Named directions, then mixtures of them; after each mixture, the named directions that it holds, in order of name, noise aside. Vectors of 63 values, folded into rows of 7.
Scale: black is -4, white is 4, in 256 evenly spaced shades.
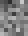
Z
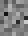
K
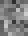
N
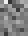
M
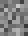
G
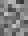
K, M, Z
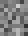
G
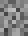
G, K, M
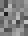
G, K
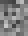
K, N, Z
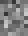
K, N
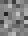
K, N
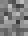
G, K, M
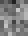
N, Z
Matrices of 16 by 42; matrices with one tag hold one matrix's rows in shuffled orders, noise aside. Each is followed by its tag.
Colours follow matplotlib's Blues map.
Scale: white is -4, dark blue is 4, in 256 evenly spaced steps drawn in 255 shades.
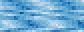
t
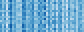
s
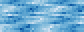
t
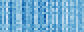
s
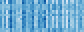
s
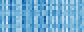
s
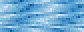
t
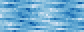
t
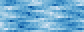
t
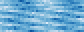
t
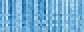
s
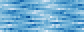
t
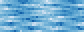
t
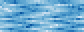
t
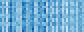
s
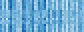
s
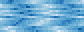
t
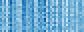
s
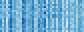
s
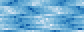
t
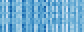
s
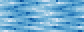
t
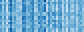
s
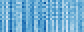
s
